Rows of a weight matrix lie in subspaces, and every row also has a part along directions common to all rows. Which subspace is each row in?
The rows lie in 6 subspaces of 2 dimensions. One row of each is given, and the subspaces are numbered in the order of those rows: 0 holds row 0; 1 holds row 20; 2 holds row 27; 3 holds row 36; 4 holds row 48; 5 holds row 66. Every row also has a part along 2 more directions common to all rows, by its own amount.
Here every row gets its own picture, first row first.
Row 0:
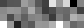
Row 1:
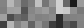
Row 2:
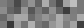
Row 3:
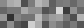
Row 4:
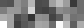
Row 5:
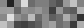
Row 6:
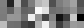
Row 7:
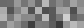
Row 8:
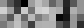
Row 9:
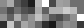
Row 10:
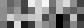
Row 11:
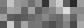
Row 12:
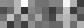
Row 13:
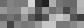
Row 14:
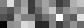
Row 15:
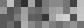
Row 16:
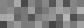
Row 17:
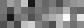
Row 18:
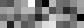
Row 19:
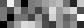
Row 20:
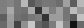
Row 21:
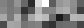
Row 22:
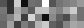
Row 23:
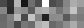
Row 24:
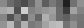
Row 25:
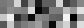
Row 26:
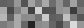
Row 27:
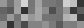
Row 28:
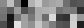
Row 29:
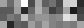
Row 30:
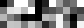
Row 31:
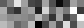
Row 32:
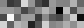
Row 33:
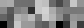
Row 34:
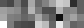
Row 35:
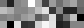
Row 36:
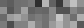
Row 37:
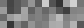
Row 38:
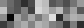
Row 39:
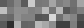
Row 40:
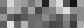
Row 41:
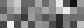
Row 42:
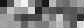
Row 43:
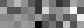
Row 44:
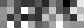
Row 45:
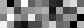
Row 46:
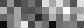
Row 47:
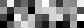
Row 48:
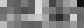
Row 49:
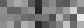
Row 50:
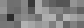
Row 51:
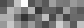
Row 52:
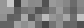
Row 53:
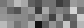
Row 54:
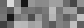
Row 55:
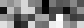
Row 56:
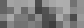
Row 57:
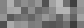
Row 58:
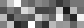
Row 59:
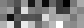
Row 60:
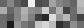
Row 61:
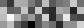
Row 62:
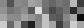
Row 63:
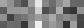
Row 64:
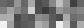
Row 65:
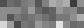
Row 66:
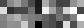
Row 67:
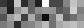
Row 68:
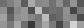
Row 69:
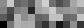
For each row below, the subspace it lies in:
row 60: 4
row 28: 1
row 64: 0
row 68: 1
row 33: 0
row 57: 3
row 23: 3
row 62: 1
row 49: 5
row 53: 5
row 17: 2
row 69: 0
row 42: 4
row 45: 1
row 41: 3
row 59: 2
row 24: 2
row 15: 4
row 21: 4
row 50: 2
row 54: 1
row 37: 3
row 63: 5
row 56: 2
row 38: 2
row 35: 4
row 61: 1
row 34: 0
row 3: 5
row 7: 1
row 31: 5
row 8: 2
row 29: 2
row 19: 1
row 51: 4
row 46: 5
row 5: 1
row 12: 2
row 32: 5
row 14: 0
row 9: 4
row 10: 2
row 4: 0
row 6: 3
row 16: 0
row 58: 5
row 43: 5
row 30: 4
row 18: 4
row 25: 0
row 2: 3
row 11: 3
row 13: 4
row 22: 3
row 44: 2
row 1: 3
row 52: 3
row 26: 1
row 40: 3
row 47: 0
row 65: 0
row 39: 4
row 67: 3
